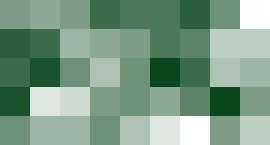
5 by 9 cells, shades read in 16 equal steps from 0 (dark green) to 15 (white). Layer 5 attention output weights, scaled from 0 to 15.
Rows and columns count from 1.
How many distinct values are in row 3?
6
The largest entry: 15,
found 2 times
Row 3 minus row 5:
-3 -8 -3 4 -4 -13 -12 3 -2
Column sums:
19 34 43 34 33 29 30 34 53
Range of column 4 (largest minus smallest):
7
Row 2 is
2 3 9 8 7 4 5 11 11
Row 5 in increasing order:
6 6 7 9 9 10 11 13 15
